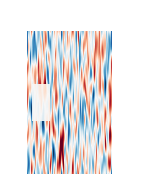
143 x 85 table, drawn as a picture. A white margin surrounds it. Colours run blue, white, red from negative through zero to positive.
No overall slope runs across the table. An odd patch, calmer than its surroundings, sits in the middle left. Streaks run downward. The histogram is bell-shaped.
